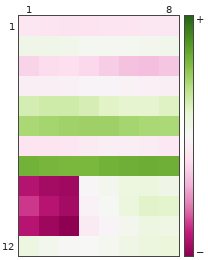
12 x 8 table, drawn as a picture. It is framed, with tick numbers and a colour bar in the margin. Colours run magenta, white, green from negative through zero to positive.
Streaks run across, left to right. The ninth with the lowest average is the bottom left. Overall the values sit about 50% of the way up the scale. An odd patch, lower than its surroundings, sits in the bottom left.
